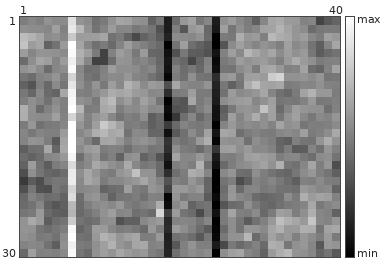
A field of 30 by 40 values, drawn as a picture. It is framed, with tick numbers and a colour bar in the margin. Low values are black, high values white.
Average level on the scale: 50%. Odd lines: columns 7, 19 and 25. Grain: streaks running down. Slope: none.
